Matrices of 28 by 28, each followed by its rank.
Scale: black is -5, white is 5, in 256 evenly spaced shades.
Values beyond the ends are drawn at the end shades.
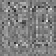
five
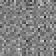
five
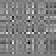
two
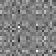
three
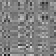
three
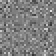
five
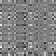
two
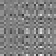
two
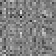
five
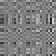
two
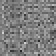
five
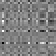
two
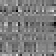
three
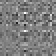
three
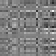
two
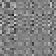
three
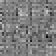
five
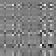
two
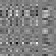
two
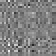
three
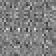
five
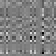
two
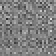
five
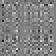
three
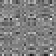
three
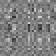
three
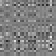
two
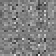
five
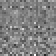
five
